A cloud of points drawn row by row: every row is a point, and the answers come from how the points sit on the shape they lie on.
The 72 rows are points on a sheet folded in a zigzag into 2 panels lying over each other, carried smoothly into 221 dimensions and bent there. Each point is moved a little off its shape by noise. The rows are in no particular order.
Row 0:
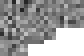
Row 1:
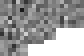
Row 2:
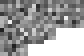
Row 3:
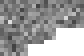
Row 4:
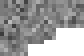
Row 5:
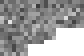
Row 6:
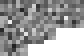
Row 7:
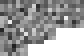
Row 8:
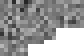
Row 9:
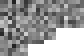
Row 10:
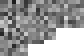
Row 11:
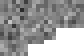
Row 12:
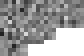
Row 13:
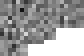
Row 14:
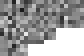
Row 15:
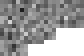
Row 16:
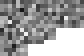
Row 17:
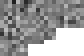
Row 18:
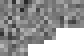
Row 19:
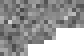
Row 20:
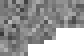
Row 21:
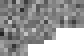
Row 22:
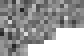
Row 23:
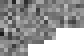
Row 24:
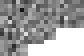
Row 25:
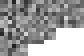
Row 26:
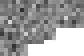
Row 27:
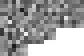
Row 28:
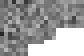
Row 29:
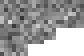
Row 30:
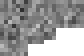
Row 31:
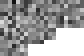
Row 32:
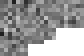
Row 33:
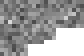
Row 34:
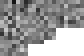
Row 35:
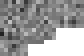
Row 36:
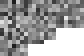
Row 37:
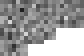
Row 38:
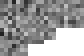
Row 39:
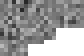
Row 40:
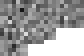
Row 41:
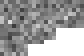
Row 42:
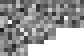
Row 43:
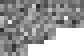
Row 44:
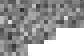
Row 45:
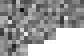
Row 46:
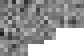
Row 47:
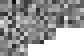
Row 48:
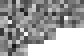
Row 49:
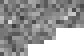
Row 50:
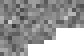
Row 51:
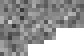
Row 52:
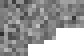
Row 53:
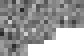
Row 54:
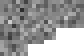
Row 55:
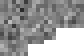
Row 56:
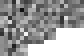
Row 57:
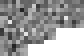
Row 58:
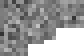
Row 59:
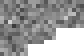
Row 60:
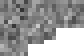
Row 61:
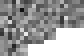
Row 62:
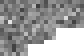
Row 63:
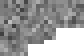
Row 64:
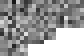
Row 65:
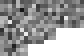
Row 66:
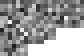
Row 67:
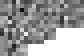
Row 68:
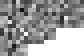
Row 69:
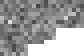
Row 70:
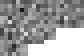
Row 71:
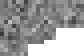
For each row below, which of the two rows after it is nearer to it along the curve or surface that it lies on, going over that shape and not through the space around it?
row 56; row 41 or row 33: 41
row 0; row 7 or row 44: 44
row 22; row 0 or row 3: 3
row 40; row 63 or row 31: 31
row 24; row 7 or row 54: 54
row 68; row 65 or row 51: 65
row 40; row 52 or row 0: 0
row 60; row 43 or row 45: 45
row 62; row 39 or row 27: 27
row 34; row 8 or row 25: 8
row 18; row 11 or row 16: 11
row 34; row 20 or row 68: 68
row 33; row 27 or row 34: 27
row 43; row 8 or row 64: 64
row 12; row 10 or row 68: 10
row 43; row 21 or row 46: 21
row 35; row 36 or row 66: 36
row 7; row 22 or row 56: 22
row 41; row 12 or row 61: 61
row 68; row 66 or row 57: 66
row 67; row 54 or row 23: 54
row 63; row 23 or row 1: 23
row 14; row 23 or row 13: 13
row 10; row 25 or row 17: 25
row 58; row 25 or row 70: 25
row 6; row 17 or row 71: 71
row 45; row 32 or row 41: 41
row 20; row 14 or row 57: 57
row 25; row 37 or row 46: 46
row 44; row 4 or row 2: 2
